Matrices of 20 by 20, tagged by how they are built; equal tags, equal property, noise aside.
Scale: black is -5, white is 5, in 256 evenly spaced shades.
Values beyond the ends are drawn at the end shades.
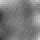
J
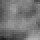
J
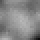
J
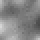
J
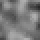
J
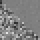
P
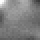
J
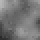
J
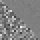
P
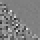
P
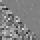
P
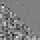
P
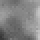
J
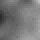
J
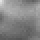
J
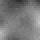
J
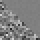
P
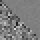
P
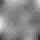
J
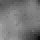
J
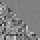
P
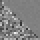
P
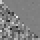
P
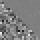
P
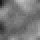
J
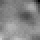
J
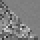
P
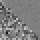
P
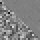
P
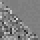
P
